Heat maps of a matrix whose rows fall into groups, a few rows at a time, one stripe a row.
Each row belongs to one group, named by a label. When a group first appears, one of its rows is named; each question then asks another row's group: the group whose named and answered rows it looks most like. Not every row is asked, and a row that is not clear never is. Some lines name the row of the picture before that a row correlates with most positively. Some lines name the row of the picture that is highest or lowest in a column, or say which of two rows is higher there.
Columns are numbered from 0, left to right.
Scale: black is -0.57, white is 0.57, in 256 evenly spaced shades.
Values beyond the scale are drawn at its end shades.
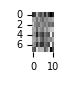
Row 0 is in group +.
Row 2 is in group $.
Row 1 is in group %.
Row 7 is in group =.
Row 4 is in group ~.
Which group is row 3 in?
%
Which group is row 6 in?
~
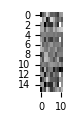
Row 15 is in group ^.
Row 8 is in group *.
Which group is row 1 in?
$
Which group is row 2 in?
~
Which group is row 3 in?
%
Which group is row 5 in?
~
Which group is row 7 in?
$
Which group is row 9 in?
=
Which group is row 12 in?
~
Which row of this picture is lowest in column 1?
11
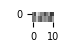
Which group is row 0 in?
=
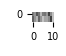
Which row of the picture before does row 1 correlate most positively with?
1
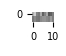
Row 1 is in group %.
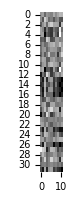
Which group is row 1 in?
=
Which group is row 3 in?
~
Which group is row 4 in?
~
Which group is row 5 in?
^
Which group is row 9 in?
$
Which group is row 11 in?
~
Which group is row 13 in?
+
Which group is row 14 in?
+
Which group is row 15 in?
+
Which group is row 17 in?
^
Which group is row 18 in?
$
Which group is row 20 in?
^
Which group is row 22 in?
%
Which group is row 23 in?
+
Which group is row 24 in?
=
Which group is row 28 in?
$
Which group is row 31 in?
+
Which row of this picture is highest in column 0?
27
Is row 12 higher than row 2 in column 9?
Yes
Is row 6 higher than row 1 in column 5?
Yes
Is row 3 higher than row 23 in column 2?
No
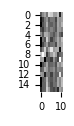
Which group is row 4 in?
=
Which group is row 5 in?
^
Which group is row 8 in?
$
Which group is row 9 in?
~
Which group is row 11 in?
*
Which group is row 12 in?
~
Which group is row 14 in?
^
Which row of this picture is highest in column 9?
9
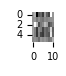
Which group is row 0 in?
~
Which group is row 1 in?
%
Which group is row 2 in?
$
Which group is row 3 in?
~
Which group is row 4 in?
~
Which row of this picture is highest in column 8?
1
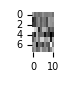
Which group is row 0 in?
$
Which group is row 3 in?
$
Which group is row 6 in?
~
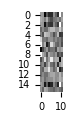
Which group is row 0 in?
~
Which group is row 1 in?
%
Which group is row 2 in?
~
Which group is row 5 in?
$
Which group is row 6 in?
$
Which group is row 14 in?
~
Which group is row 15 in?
=
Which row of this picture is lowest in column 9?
9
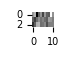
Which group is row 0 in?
~
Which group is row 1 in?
^
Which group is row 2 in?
*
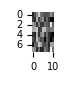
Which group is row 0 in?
*
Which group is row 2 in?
~
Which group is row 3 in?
$
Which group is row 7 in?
~
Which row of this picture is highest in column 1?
3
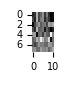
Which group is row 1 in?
+
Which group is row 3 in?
+
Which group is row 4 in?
~
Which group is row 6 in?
^
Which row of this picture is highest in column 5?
5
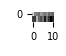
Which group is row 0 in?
$
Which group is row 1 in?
+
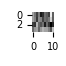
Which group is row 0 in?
~
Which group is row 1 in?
~
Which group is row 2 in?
+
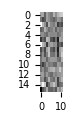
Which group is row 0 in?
%
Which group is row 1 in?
^
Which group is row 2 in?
$
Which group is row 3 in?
*
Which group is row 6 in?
$
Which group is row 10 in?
^
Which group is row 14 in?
$
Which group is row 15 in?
^
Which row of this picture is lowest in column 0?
15
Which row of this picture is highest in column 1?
14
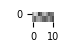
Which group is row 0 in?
$
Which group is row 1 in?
=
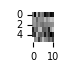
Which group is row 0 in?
+
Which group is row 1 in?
%
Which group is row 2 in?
%
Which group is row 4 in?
+
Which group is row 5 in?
$
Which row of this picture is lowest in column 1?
0
